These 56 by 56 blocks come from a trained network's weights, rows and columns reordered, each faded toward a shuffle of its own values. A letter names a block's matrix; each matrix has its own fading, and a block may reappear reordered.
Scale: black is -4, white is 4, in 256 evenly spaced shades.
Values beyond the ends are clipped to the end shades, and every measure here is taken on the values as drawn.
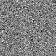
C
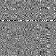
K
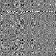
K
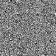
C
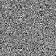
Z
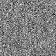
C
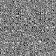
Z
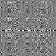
K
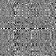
K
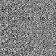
Z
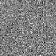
Z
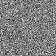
C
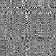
K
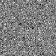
Z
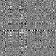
K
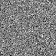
C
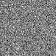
C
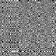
K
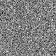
C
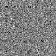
Z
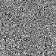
Z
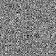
Z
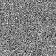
C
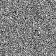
C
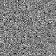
Z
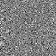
Z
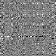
K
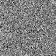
C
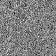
C
